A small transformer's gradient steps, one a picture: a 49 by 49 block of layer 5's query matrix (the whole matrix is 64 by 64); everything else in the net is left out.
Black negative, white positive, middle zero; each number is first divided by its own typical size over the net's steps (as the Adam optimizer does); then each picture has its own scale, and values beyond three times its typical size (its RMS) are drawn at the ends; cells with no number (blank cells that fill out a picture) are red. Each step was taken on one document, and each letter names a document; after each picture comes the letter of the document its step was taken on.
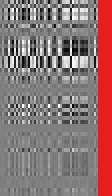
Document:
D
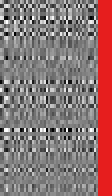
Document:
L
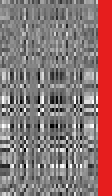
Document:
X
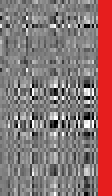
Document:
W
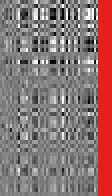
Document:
W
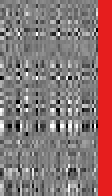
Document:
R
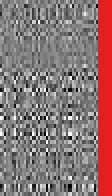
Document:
L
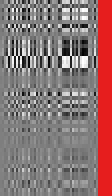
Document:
D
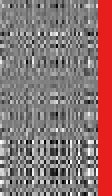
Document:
X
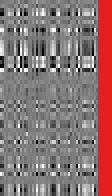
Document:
R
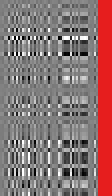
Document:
D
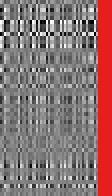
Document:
L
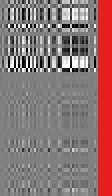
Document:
D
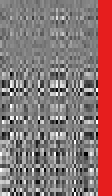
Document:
X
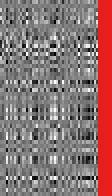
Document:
W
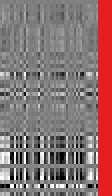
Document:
X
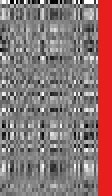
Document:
X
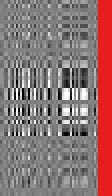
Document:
D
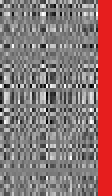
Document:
L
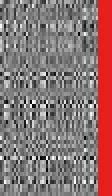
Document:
L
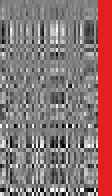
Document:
X
